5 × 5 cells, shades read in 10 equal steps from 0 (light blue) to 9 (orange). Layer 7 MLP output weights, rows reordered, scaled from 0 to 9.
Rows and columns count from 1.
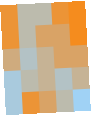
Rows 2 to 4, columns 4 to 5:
6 9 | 6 6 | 2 4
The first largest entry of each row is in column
5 5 4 3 2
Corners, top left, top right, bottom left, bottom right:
8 9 1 0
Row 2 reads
8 3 6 6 9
